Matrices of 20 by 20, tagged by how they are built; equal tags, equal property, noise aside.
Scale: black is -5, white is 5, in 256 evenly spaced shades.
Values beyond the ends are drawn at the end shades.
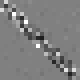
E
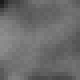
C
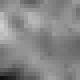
C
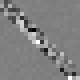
E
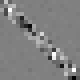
E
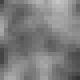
C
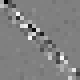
E
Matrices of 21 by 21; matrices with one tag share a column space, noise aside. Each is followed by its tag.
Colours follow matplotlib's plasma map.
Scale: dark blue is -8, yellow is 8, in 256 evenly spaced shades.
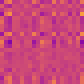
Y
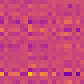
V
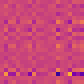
V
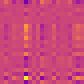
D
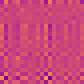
D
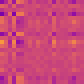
Y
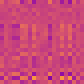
D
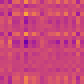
Y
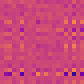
V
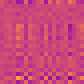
D
